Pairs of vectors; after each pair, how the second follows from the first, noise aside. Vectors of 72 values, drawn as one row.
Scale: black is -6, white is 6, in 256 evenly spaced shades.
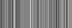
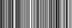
scaled up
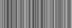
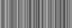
reversed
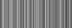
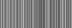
shuffled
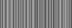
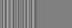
partly zeroed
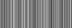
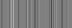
partly zeroed
